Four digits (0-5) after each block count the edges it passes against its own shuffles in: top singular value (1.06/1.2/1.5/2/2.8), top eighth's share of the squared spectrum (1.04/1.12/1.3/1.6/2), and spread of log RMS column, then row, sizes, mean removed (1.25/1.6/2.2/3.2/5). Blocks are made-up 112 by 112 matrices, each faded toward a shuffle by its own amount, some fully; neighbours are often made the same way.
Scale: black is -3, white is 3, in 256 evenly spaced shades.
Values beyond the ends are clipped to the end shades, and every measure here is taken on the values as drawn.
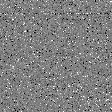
1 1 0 1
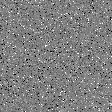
0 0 0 0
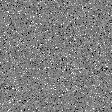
0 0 0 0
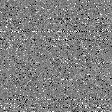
2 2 2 3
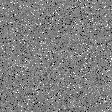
0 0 0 0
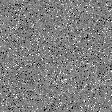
0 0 0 1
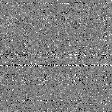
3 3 2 3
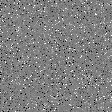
2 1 0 0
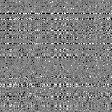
5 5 3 4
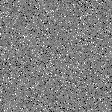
0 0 0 0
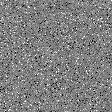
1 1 0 0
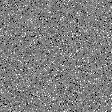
3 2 0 1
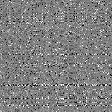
4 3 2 3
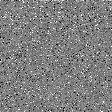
2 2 0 1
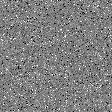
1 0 0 0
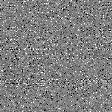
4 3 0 2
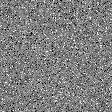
0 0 0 0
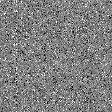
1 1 2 1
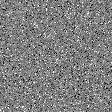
0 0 0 0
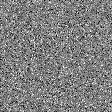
2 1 0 0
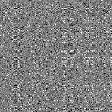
4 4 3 3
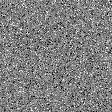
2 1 0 0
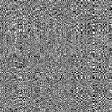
5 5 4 3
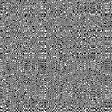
5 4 3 3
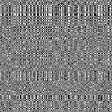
5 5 4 4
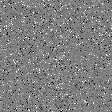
2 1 0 0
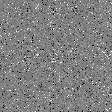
3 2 1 1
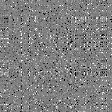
4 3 2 2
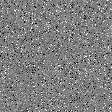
2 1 1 0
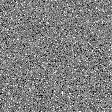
0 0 0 0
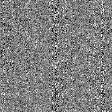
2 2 4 0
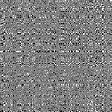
5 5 3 4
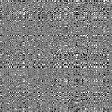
5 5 4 4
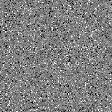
4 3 1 2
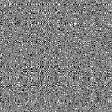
5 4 3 3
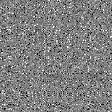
4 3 1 2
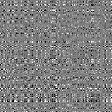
5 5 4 4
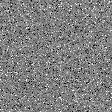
2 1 0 0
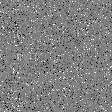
2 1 0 0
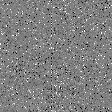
3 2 1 0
